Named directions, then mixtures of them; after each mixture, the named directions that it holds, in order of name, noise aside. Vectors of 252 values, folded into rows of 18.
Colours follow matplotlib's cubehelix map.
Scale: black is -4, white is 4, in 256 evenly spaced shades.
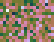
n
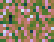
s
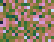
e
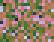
e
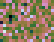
e, s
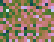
e, n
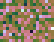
n, s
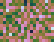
n, s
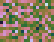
e, n, s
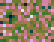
e, s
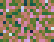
n, s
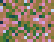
e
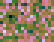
e, s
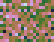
e, n, s
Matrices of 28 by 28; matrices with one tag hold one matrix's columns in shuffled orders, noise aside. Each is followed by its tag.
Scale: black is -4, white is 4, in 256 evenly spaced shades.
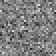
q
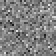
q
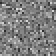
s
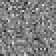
s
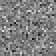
q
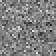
q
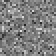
q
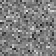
q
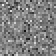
s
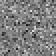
q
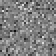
s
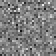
s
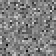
s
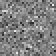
q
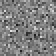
q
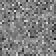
s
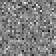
s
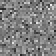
s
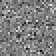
q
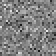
q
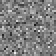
q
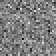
s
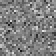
q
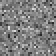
q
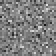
q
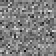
q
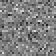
q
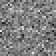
q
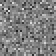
s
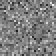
s
